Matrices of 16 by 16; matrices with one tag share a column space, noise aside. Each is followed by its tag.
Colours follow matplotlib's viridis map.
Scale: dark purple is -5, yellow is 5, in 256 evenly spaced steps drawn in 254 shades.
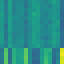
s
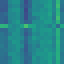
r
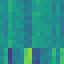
s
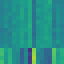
s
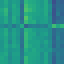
r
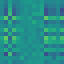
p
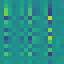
p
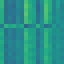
r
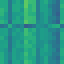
r
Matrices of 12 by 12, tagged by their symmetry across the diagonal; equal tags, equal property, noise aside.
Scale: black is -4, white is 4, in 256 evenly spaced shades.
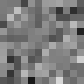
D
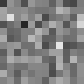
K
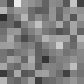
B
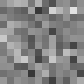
K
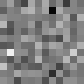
B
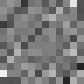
D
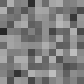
D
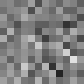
B
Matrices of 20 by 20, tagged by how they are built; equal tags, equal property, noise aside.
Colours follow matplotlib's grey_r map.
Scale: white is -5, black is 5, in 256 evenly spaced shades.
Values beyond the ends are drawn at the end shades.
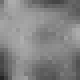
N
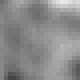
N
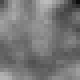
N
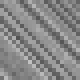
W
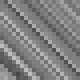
W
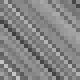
W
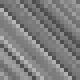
W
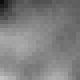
N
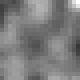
N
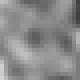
N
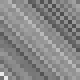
W
